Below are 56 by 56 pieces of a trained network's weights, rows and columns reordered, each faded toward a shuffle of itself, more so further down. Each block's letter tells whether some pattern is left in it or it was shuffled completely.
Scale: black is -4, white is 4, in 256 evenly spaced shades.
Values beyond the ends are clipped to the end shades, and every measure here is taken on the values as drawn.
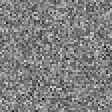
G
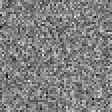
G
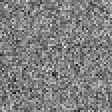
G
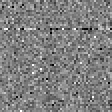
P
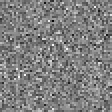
P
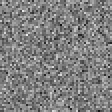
G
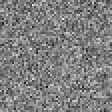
G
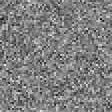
G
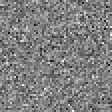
G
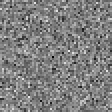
P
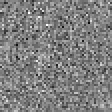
P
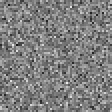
G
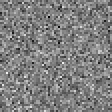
P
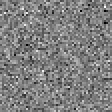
P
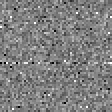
P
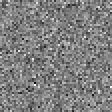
G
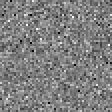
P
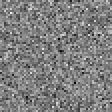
G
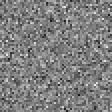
P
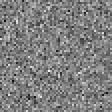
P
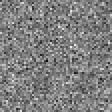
P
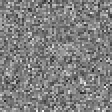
P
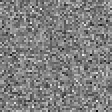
P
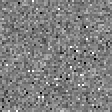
G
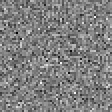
P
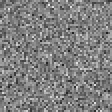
G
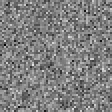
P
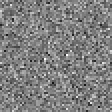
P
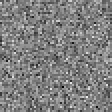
G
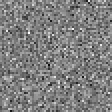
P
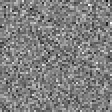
G
